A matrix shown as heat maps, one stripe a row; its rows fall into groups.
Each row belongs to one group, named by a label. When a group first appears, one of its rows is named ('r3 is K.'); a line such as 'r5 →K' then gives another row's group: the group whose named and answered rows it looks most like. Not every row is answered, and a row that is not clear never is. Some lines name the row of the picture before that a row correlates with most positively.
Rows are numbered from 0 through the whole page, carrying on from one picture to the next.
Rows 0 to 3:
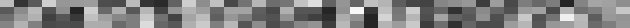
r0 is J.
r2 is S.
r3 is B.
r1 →S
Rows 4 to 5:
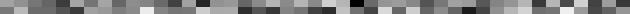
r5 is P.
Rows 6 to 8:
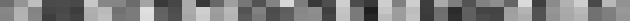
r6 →S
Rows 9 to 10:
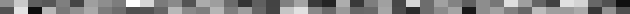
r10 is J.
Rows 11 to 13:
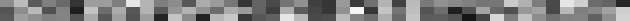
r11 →P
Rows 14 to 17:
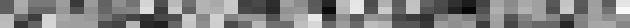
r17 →J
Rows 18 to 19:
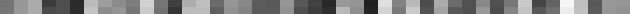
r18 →S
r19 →S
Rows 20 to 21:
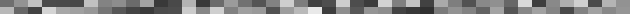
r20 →S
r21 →J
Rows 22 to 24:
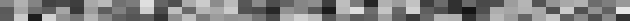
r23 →P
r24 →J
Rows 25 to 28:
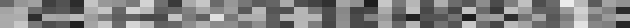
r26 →B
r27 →J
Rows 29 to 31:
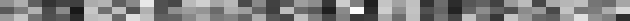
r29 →B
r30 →S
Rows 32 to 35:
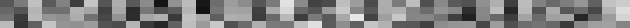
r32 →S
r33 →S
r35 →J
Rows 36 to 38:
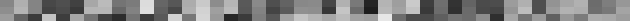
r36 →B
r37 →B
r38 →J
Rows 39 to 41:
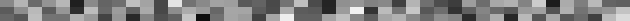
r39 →P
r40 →S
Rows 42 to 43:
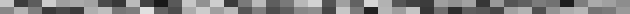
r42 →J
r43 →B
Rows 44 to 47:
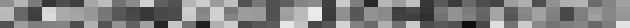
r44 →B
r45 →J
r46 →J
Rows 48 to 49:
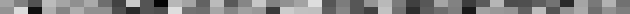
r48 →J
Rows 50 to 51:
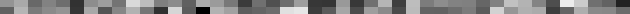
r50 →P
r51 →P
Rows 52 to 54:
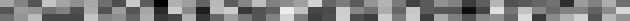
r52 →J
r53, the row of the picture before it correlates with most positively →51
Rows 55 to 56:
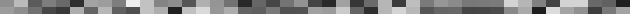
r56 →B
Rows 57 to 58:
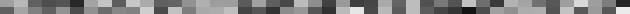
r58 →P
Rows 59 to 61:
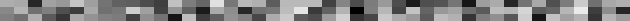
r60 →P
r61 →S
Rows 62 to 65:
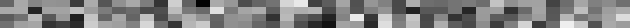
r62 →P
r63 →J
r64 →S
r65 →S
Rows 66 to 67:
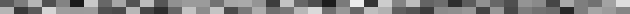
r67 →J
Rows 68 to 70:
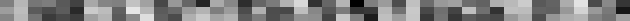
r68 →P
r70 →B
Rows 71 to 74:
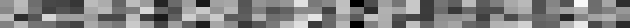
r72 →B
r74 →P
